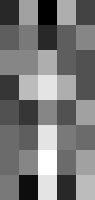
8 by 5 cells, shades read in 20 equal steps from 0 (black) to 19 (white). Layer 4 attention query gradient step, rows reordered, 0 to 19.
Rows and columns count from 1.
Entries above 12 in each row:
1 0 1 3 0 1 1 2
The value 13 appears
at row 1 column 4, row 3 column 3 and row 4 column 4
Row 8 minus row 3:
-1 -9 4 -4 8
